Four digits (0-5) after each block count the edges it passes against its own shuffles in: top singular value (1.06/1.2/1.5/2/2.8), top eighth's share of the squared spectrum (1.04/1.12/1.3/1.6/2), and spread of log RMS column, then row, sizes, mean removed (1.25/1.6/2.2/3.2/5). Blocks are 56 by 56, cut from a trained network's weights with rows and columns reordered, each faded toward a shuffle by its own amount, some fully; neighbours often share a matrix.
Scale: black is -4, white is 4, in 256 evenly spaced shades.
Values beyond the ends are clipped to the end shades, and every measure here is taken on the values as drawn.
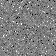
0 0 0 0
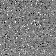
1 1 0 0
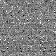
2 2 1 0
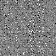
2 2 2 0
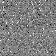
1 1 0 0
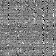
3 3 3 0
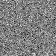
0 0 0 0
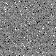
0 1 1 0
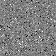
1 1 0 0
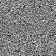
3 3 0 2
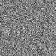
3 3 0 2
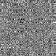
3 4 1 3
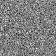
1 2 0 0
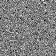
2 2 0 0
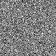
0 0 0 0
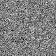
1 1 0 0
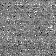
2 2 1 0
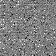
1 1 1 0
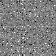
1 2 1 0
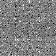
2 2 2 0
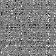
3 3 3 0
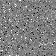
0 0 0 0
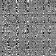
3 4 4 0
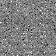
1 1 1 0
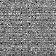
3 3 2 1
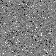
0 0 0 0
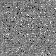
1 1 0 0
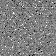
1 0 0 0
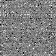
2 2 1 0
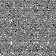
2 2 1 0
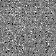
2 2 2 0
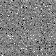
1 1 1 0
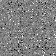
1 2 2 0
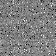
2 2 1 0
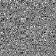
3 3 2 2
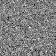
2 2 0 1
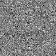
2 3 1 1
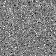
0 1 0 0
